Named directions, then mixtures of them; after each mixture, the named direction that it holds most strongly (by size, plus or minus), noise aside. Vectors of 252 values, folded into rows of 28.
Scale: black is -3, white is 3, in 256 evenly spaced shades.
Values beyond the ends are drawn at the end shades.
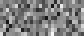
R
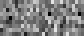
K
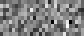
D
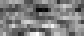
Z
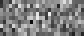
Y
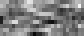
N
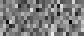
R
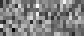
Y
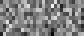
R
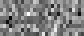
K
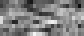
N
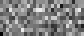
R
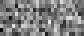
K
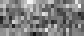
N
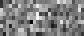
Y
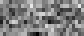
N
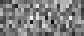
Y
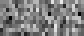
K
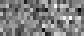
D
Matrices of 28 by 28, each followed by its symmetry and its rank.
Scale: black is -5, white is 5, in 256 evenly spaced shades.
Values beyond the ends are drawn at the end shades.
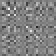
symmetric, rank three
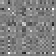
symmetric, rank three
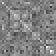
symmetric, rank five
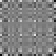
symmetric, rank two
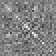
symmetric, rank five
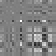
symmetric, rank two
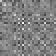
symmetric, rank three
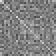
symmetric, rank five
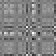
symmetric, rank two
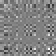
symmetric, rank three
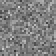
neither, full rank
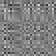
antisymmetric, rank two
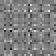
antisymmetric, rank two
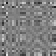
antisymmetric, rank two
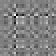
symmetric, rank two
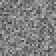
neither, full rank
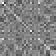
symmetric, rank five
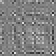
symmetric, rank three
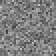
neither, full rank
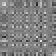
symmetric, rank two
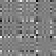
antisymmetric, rank two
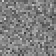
neither, full rank
